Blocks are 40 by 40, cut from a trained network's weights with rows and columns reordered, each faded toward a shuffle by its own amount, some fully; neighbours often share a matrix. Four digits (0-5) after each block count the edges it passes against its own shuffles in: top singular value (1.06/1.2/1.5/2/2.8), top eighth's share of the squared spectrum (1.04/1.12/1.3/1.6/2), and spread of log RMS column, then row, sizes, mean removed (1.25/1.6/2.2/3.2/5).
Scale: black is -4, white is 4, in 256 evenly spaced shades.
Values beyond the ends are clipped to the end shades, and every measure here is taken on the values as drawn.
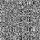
3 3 2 1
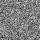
0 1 0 0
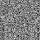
3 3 1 0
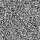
0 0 0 0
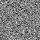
1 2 0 0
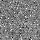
0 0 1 0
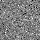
0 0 0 0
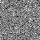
1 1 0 0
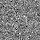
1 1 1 0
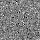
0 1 0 0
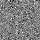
0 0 0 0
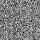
2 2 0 1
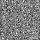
1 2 0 1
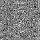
1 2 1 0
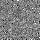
1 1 0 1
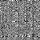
2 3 0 2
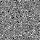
0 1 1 0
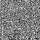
1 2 0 1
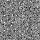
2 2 0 1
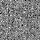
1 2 0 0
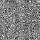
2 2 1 1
